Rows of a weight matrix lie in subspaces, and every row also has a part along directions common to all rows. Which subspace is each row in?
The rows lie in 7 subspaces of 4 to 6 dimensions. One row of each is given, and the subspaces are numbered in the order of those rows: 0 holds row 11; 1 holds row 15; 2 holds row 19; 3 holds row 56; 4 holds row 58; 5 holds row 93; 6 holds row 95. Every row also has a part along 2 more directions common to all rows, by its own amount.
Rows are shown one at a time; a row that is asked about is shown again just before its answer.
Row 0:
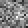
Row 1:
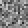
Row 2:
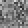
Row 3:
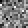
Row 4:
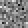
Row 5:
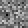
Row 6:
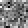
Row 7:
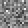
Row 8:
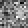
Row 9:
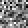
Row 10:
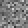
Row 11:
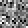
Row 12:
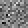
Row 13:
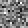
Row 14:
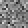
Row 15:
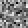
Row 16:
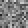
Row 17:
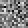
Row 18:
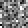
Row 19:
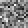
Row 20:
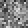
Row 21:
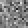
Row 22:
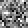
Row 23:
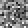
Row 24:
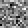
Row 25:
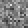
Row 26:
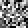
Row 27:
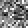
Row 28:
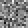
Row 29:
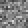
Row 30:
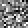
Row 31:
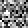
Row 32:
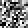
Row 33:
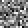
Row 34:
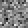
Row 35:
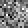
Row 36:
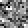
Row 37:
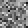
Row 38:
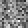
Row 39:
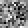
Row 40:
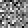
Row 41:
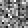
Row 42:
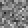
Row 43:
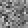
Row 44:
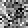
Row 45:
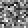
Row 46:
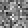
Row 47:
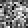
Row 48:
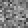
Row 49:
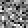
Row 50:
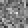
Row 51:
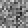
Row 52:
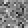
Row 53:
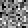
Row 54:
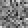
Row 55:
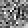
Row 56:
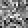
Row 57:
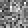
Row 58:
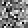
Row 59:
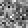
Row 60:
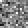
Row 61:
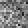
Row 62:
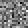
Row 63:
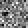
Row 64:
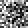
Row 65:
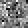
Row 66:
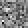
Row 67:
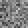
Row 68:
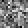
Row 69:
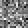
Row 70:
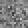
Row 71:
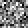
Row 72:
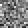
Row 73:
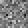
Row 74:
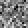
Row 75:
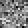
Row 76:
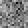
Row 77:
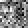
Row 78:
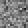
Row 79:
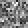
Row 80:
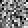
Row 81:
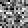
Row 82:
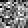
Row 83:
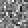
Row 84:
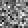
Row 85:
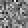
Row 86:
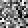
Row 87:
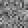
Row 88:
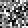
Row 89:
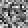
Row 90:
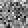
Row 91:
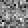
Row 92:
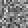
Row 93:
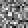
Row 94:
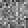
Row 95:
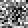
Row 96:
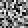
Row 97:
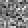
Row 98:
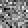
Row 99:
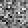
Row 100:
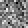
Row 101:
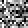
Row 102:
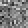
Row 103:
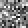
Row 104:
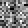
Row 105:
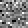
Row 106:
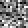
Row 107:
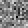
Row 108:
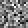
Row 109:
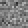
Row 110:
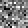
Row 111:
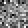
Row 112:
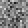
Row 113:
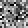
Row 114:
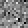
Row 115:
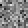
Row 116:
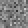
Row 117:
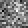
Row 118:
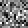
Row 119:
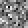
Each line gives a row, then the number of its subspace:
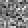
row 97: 3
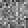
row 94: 3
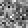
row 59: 3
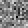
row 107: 0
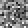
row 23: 5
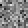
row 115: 2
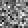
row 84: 5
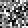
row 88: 0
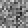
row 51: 4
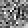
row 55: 0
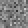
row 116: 1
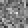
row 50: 1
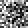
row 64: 5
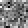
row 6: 1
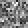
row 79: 6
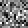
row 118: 0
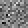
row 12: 6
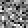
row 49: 3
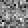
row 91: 3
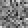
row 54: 3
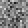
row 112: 4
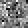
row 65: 6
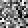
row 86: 0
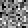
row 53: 3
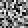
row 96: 5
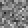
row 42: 1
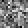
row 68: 0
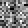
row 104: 4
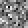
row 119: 1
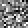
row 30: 4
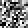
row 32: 4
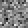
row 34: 2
